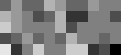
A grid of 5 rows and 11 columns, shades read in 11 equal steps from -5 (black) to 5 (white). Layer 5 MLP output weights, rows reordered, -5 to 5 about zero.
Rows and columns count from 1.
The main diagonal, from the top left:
-1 1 0 -1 0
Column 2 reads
1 1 1 -1 -3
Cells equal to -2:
5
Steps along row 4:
up up down up down up down same down up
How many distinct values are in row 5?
6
